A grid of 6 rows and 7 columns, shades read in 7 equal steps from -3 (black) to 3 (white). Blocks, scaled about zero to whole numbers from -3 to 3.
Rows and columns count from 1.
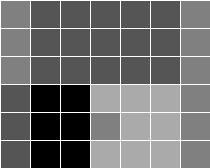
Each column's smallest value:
-1 -3 -3 -1 -1 -1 0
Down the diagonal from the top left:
0 -1 -1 1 1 1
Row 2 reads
0 -1 -1 -1 -1 -1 0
